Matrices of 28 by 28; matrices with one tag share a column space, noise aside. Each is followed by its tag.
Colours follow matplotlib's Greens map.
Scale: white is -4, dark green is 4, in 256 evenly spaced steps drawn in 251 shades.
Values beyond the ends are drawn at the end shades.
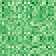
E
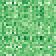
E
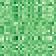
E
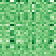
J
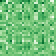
J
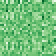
J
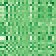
E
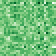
E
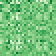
J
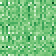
E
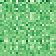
J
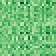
E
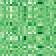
E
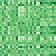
E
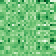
J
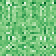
E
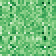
E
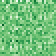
J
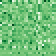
J
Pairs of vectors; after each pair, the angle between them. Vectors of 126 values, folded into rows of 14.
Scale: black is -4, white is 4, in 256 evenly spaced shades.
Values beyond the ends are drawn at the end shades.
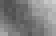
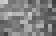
partly opposed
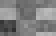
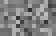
orthogonal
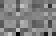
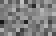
partly aligned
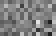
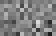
nearly parallel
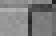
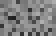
orthogonal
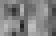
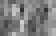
nearly opposite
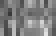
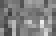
nearly parallel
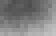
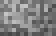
partly opposed
